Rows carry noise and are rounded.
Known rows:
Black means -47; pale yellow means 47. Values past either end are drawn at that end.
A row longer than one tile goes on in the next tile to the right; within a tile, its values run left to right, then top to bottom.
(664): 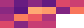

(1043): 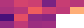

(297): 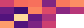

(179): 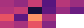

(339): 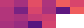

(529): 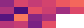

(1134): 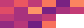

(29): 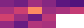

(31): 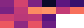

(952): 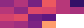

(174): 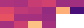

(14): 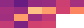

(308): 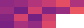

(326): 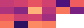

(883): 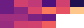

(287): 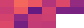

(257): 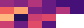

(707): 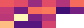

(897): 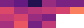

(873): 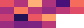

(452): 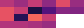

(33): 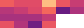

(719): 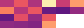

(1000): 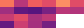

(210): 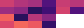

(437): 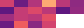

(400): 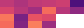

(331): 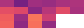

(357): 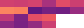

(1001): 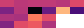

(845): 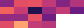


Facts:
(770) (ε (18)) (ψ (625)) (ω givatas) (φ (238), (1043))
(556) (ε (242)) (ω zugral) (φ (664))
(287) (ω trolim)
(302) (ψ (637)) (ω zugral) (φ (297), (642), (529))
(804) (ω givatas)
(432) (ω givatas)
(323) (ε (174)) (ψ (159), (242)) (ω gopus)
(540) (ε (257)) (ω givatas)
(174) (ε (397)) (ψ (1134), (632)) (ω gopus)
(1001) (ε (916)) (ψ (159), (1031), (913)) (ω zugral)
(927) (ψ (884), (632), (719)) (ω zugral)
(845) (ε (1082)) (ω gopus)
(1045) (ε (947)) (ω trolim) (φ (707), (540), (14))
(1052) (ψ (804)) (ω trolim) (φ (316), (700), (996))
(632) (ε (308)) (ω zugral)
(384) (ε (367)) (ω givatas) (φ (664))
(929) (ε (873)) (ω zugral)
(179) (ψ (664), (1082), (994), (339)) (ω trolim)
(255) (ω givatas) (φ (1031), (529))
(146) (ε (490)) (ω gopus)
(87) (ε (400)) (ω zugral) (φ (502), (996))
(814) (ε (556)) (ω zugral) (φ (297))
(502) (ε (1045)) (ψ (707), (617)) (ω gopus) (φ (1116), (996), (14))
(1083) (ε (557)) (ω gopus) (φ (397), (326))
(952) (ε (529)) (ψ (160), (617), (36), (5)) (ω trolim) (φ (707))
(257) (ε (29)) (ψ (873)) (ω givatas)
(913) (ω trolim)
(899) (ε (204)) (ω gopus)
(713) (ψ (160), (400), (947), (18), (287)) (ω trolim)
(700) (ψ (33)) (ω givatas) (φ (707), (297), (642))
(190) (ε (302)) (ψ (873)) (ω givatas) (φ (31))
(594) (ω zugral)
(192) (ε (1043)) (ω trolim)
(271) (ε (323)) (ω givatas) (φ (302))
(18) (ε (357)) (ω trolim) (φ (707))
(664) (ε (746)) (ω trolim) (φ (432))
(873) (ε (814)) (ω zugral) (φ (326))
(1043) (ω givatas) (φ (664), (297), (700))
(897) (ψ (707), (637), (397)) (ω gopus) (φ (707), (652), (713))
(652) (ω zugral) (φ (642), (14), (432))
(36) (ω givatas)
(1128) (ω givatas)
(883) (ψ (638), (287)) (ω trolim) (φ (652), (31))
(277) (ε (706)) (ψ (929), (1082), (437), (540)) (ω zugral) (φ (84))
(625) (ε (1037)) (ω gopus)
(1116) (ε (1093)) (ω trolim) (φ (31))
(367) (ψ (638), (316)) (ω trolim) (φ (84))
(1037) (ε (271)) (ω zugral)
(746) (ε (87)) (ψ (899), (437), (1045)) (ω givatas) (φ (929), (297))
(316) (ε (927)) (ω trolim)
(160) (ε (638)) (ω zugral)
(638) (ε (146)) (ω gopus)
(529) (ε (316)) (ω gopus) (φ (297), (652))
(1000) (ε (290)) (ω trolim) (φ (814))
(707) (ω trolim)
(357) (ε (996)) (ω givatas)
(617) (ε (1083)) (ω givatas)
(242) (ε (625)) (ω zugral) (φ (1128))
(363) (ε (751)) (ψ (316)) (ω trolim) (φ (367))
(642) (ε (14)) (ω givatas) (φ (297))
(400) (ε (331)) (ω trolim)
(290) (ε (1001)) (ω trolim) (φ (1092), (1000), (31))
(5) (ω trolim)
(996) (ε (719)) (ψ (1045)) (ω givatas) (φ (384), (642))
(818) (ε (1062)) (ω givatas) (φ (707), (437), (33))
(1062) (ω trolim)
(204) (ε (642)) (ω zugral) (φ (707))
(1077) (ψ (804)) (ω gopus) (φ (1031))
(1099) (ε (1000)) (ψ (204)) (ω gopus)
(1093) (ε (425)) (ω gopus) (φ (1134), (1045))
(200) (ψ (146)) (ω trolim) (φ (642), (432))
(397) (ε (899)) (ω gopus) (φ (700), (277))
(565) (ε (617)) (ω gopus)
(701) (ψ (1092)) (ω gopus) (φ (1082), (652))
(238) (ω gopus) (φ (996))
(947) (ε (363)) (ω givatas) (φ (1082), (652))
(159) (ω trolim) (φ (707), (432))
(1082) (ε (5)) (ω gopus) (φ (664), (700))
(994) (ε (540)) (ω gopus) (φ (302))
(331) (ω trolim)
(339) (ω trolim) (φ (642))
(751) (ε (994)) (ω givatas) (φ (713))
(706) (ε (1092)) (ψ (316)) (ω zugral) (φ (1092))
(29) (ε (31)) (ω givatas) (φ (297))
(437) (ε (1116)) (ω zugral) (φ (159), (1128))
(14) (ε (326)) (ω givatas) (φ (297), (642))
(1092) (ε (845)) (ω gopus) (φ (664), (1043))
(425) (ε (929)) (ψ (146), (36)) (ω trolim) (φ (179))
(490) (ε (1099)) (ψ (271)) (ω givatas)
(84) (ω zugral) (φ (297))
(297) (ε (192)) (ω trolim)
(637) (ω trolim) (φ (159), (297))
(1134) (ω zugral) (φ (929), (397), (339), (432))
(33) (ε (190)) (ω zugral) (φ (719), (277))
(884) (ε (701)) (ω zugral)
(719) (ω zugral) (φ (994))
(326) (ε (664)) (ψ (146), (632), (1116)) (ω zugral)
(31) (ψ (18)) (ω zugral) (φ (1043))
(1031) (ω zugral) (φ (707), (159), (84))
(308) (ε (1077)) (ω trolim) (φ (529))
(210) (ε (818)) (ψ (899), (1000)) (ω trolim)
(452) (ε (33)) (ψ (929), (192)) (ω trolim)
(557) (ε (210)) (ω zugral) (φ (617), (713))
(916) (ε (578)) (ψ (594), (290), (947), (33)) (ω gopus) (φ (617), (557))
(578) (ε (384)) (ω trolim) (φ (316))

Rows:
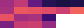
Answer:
(502)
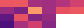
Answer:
(1116)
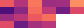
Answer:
(929)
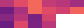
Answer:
(1093)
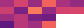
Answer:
(200)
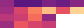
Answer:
(87)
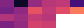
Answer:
(746)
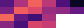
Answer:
(363)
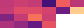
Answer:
(996)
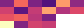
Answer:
(713)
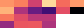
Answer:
(146)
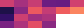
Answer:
(814)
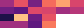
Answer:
(159)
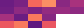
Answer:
(277)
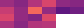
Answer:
(994)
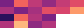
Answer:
(1092)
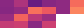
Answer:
(652)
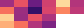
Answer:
(916)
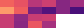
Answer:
(36)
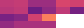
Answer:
(913)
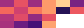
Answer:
(18)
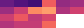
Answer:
(204)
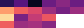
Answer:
(751)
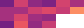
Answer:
(701)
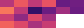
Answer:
(5)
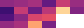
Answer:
(323)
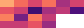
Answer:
(160)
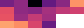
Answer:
(557)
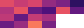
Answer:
(425)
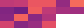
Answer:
(84)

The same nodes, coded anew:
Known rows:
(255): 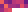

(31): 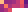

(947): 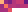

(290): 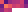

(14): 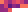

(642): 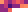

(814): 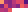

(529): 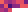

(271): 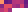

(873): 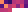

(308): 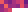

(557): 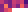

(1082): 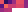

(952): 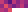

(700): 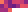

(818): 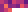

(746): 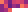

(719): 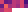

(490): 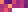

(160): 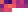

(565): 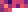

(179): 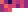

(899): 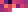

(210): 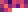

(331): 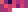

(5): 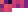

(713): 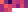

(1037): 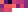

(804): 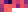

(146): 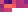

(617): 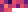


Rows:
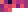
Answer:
(326)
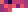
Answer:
(174)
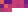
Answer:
(1134)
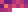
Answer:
(397)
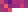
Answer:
(897)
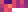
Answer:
(1001)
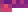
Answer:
(1031)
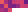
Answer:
(637)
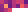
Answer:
(1083)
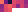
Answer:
(432)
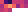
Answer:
(625)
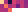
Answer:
(257)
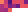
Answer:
(297)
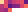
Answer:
(29)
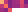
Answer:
(363)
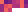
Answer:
(770)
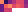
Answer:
(384)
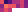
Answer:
(242)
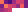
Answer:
(425)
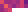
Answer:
(367)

